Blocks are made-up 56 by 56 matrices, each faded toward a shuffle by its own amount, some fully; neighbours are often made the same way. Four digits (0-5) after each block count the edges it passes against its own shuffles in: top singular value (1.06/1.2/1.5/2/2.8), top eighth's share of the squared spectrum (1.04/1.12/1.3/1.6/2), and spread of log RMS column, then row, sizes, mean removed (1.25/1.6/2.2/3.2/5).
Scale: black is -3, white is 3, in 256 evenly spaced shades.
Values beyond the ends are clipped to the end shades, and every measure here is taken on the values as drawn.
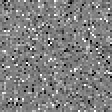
0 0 0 0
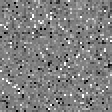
0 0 0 0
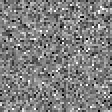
0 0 0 0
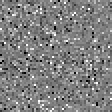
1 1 1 0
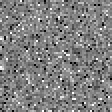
0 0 0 0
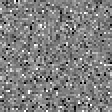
2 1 0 0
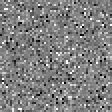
1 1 0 0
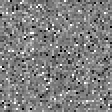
1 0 0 0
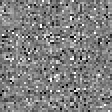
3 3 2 1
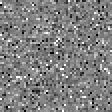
2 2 0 0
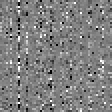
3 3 3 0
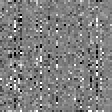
2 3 4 2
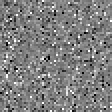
1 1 1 0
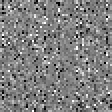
1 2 2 0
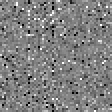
2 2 1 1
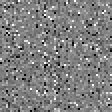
1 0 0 0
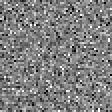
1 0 0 0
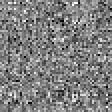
3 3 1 2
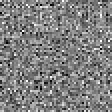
4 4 2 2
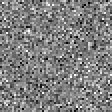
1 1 0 0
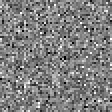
2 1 0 0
